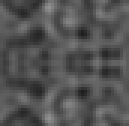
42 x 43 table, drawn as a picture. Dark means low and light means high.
Odd rows or columns: none. Mirror symmetry: top to bottom. Grain: blotchy. Average level on the scale: 30%.
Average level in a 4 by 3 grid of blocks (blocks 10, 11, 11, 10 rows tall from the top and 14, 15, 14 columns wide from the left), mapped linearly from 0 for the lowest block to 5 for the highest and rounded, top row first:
1 5 3
0 2 2
0 2 2
1 5 3
